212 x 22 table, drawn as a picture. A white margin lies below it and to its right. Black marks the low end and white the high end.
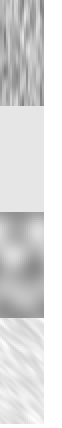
It is made of 4 by 1 panels. Panel 1,1: high, streaked downward. Panel 2,1: very high, flat. Panel 3,1: high, smooth. Panel 4,1: very high, slanting down to the right, faint in contrast.
